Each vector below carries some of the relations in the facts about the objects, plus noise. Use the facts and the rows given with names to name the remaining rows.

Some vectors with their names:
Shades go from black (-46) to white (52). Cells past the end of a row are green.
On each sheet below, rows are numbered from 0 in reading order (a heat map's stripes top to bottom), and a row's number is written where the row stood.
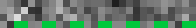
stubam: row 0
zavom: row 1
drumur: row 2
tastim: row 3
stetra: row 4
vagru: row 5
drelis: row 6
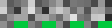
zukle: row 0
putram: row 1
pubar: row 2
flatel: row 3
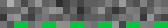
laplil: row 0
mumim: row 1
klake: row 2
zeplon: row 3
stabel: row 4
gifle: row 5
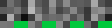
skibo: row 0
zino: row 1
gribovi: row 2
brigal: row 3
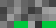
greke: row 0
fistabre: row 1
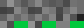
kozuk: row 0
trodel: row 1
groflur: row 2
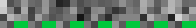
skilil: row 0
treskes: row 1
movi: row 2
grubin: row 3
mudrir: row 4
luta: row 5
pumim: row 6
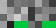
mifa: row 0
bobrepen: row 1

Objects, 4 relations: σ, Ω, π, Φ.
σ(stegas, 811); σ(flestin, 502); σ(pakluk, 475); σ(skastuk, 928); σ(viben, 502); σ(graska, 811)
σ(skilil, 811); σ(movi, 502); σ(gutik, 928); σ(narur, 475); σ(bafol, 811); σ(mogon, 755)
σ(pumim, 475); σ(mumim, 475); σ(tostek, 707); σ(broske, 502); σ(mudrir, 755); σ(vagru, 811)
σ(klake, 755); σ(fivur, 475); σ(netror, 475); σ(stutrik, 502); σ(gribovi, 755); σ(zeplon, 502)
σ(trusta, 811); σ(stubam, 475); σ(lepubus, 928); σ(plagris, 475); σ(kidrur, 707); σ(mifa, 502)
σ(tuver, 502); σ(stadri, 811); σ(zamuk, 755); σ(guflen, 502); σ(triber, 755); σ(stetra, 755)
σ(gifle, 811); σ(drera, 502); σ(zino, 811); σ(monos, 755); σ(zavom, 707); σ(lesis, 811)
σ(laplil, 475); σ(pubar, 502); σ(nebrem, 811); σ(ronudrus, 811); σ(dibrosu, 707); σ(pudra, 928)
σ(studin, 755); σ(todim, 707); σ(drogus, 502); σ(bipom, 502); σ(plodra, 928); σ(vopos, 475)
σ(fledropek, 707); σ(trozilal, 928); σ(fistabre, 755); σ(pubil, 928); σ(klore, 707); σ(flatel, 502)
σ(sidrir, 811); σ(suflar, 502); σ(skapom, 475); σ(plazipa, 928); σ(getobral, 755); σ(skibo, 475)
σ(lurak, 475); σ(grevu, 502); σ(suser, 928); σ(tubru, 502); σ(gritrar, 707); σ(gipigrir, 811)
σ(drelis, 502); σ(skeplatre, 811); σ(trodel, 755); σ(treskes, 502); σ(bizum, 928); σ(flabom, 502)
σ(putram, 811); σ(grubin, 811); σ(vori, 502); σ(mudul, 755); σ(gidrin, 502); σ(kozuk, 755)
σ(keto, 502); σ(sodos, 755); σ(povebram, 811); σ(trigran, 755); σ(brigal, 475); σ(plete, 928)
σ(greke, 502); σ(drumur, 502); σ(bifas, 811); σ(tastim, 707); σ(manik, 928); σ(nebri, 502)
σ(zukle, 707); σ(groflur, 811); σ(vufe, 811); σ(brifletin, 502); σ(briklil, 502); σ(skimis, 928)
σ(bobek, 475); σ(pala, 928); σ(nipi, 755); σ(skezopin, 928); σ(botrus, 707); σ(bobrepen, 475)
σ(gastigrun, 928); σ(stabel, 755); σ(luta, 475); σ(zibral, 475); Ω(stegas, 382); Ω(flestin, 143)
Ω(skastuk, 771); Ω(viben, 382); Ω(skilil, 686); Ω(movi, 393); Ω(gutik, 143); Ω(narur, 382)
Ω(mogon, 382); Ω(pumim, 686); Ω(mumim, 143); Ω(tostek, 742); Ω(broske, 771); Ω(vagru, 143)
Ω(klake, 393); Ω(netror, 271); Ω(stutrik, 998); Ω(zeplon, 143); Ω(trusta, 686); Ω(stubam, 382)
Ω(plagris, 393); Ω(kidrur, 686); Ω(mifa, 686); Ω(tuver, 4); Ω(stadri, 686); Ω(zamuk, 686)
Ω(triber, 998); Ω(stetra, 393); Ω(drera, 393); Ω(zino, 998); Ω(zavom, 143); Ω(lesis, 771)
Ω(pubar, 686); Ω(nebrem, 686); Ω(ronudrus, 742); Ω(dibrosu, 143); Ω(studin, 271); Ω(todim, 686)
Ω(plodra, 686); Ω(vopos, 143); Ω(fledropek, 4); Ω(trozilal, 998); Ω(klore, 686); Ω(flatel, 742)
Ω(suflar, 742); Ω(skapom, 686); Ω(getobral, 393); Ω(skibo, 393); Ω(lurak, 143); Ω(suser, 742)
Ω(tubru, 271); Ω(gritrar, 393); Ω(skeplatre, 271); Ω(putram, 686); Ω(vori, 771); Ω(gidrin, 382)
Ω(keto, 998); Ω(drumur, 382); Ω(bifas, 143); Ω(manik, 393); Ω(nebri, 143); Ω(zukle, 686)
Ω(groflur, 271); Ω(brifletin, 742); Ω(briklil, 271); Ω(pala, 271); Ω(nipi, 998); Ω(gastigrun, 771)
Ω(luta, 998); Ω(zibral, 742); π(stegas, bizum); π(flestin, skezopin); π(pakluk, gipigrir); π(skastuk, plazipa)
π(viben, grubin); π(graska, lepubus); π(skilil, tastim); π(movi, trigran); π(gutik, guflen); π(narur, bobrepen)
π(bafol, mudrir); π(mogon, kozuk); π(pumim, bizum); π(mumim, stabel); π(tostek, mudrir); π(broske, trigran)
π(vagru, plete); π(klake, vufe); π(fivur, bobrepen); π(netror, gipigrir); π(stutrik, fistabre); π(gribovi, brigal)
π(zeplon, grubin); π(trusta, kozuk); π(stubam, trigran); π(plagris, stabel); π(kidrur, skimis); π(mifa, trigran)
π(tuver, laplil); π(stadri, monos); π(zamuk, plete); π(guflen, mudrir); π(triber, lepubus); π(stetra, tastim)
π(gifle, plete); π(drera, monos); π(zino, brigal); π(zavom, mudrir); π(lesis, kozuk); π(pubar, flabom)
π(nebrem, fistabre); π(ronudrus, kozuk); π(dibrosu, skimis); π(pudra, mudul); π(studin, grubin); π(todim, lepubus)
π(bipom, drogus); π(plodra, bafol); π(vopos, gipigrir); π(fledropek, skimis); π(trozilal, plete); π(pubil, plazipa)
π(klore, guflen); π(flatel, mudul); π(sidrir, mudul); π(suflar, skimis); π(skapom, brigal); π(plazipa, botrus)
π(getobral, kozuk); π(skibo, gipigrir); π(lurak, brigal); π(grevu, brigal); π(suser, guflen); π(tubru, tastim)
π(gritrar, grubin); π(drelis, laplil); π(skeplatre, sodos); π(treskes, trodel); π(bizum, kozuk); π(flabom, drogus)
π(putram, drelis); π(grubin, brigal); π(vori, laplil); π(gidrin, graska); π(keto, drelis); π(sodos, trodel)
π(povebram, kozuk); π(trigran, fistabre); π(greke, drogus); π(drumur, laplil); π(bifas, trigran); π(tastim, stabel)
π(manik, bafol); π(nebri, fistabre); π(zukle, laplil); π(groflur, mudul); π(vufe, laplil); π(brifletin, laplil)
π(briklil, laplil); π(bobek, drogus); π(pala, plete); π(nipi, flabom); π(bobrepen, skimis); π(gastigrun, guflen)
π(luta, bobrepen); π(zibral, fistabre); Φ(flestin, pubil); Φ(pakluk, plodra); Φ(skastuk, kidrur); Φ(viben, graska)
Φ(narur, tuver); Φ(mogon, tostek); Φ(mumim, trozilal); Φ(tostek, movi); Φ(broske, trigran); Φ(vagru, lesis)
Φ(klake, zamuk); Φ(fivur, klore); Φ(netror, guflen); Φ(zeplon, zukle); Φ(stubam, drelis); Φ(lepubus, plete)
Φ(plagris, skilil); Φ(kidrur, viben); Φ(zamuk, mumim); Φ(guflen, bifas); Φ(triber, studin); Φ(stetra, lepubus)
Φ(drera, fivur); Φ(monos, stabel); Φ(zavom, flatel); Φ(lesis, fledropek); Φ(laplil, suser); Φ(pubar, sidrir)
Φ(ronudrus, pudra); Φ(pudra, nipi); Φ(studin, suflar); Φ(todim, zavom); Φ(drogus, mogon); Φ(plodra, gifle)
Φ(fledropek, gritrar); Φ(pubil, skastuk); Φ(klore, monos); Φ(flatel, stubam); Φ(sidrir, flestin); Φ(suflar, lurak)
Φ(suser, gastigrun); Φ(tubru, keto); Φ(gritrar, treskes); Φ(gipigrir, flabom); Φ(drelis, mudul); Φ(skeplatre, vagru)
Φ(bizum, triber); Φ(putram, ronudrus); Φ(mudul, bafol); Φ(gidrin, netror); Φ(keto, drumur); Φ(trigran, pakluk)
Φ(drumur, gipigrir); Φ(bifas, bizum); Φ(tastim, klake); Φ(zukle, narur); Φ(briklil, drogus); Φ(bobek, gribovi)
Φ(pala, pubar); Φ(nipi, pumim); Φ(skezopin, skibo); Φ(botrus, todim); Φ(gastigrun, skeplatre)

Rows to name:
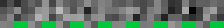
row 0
studin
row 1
tostek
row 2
mogon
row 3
bafol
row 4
sidrir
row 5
skeplatre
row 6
manik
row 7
grevu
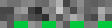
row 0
nebri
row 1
dibrosu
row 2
keto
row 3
flestin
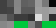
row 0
fledropek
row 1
zibral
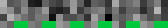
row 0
stegas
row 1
drera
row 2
gastigrun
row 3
plagris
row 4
trozilal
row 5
pala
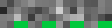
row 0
guflen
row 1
vufe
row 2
zamuk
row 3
lesis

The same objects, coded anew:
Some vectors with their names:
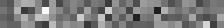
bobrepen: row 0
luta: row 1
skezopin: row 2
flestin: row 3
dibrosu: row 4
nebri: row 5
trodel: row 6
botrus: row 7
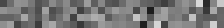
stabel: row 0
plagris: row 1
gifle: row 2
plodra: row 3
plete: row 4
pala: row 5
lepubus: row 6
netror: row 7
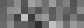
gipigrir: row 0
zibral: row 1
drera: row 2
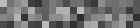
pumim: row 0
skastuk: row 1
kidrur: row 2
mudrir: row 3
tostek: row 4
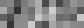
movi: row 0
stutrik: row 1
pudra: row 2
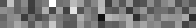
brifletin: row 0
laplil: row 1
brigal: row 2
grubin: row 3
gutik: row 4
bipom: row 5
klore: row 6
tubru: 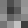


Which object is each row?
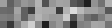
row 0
narur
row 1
triber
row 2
zino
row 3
drelis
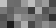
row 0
stubam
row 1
vagru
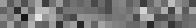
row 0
zavom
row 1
trozilal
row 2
groflur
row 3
manik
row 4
mogon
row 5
viben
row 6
nebrem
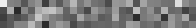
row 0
bifas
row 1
nipi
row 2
gribovi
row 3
stegas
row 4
zeplon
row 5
zamuk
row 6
suflar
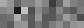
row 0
mifa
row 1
ronudrus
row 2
flatel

